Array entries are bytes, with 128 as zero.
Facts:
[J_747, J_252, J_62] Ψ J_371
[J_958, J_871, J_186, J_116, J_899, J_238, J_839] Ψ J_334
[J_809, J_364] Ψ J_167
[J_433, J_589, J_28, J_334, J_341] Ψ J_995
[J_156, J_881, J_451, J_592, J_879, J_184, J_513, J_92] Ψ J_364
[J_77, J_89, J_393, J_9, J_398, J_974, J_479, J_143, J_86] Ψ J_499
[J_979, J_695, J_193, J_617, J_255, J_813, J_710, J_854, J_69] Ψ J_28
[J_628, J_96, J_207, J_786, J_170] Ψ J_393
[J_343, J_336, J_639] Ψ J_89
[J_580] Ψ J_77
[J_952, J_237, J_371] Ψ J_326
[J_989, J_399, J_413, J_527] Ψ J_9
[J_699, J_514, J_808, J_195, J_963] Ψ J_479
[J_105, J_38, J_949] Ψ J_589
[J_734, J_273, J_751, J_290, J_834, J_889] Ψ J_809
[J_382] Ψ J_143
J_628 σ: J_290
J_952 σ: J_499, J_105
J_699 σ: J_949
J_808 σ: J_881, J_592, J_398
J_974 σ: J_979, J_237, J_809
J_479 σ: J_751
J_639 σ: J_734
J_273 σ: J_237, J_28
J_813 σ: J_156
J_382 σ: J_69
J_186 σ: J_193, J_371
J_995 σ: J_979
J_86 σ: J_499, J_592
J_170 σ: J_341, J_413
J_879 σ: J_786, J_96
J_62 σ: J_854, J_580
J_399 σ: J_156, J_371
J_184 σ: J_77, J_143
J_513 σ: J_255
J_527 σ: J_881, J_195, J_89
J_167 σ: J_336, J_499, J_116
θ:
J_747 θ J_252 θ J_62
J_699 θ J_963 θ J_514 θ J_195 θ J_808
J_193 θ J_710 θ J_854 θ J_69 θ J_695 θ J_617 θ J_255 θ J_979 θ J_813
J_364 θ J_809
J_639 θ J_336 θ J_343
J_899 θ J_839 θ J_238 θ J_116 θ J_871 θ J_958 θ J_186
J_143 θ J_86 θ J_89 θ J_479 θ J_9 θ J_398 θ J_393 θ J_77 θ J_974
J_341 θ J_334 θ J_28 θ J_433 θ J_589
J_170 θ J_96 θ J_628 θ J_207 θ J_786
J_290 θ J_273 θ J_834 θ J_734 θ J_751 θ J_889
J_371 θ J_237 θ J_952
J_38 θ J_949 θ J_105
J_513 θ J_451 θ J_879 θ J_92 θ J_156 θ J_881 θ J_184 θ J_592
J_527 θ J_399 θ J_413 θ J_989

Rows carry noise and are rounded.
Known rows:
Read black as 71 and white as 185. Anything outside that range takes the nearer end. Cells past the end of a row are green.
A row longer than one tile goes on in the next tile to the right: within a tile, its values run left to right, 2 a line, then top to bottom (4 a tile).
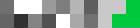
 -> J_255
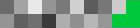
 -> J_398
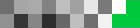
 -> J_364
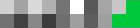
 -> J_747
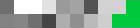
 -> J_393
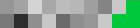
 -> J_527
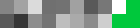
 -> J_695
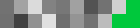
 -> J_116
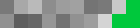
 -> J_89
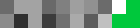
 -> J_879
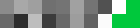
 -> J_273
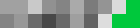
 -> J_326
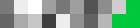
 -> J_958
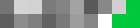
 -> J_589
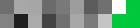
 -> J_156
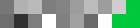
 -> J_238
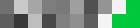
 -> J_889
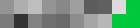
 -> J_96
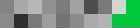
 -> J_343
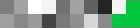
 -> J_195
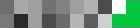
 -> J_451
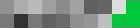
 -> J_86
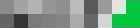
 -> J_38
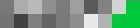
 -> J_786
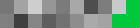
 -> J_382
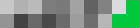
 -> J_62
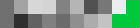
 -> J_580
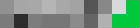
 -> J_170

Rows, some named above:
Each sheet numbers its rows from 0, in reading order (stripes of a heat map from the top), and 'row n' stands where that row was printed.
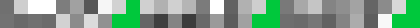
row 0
J_974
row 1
J_747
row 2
J_995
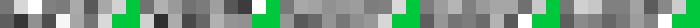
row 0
J_617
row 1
J_92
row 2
J_89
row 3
J_334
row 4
J_589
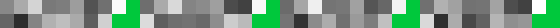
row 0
J_854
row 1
J_479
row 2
J_433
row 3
J_92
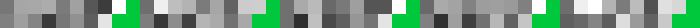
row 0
J_167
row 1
J_592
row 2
J_734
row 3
J_513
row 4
J_186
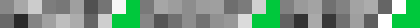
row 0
J_854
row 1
J_89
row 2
J_809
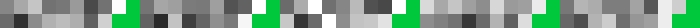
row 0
J_854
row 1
J_751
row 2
J_69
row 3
J_371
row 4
J_871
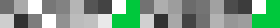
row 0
J_69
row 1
J_92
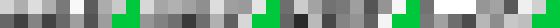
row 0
J_747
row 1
J_371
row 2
J_889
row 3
J_77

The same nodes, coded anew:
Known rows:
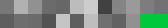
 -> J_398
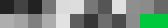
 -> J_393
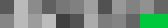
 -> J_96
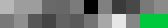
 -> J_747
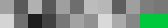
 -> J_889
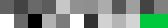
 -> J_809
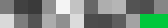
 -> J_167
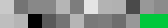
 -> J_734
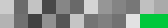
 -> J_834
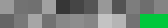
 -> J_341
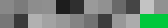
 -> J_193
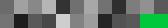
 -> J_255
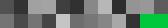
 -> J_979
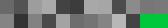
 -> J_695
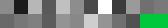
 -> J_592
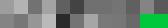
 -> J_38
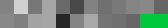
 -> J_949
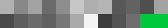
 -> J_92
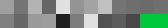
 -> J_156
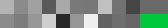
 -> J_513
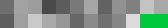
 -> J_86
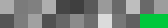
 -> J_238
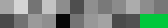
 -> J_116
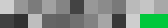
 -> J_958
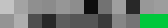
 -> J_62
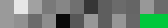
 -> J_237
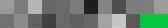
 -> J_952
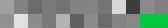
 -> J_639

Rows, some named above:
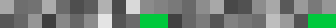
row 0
J_186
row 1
J_433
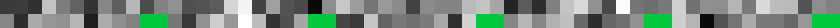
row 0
J_995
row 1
J_364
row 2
J_958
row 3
J_479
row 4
J_734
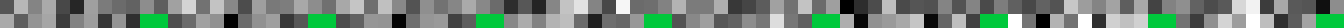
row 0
J_710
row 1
J_116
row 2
J_116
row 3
J_479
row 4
J_238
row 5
J_28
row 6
J_809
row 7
J_364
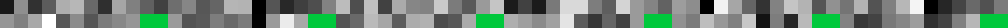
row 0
J_143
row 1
J_371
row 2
J_879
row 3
J_393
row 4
J_334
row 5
J_326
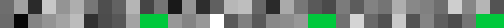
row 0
J_589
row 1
J_143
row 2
J_974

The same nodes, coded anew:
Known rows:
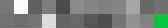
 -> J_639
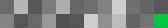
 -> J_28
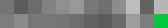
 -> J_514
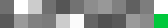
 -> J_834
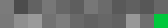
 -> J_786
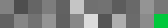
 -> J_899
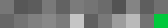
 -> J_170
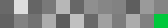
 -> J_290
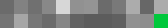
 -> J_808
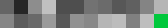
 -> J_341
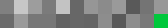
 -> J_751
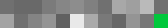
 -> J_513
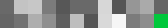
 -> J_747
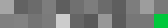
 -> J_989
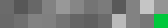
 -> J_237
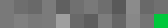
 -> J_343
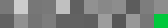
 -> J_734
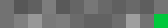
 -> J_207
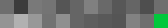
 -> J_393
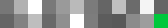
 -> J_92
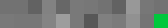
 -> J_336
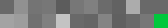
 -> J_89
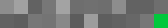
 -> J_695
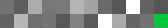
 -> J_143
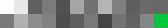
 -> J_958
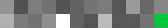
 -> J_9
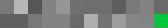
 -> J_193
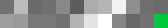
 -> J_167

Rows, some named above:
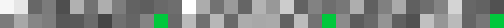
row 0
J_958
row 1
J_809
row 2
J_28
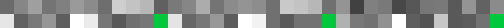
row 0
J_364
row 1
J_364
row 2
J_9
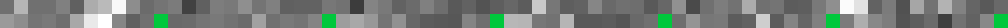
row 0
J_167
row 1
J_433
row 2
J_393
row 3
J_77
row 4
J_116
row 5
J_958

